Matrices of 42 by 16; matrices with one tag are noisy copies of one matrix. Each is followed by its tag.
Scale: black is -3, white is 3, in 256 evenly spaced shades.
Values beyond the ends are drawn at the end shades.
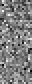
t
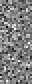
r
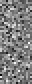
r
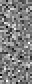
r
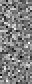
r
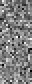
t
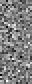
r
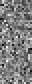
t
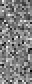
t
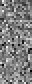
t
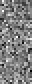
t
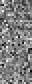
t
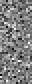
r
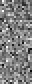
t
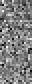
t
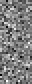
r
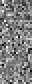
t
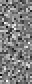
r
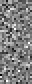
r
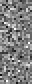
r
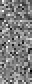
t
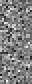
r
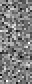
r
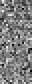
t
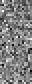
t
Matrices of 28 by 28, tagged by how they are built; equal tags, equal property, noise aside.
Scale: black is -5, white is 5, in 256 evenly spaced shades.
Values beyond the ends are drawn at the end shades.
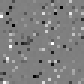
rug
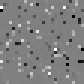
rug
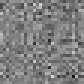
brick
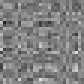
brick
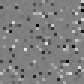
rug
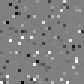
rug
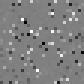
rug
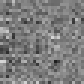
brick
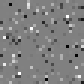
rug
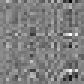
brick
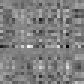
brick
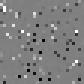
rug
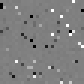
rug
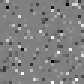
rug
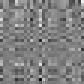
brick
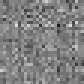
brick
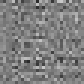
brick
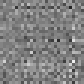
brick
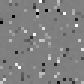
rug
